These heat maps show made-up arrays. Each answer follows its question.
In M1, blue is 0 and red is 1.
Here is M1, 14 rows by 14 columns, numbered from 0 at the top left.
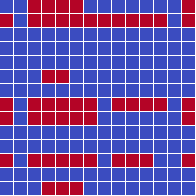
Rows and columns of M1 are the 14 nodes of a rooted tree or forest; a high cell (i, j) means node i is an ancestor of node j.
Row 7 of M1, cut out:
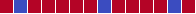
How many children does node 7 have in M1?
1
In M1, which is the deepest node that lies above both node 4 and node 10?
11
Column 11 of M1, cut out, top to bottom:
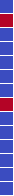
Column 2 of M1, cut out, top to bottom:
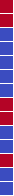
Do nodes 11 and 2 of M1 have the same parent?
no
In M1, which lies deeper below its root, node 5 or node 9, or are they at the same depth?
node 5
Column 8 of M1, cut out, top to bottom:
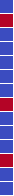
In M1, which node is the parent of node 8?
11
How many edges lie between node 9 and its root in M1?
3
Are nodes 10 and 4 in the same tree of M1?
yes
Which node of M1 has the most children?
11
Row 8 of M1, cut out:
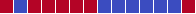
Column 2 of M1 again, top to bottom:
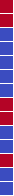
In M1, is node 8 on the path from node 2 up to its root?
yes
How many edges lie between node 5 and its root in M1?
6
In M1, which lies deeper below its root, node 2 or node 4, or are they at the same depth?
node 4
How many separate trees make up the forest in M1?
2
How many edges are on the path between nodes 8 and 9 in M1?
2
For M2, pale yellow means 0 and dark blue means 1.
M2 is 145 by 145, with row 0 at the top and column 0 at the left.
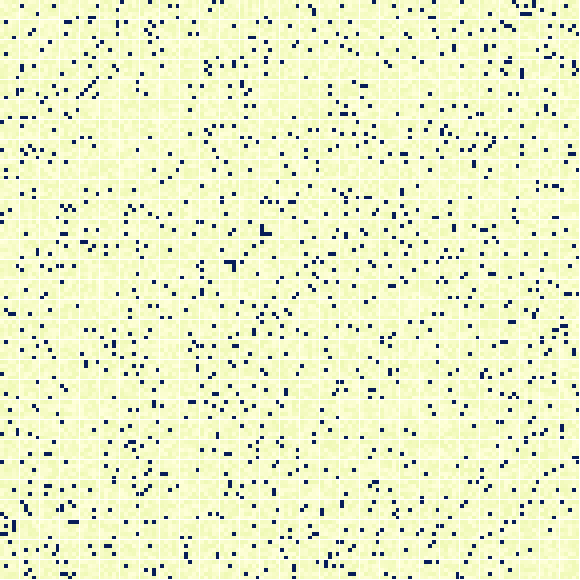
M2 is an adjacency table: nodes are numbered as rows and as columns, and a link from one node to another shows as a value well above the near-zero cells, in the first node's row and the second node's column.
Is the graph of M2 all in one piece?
yes
